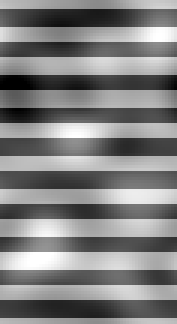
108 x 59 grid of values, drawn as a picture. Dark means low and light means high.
No overall slope runs across the table. Horizontal stripes repeat 10 times down the table. The top left is the ninth with the lowest average.
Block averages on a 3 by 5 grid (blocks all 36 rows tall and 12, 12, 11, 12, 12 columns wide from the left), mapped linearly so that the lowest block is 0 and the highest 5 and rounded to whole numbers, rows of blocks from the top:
00135 | 12333 | 45243
